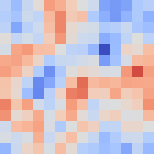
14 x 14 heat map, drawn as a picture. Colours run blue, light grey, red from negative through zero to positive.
Ninth with the lowest average: top right. Histogram: bell-shaped. Ninth with the highest average: middle right.
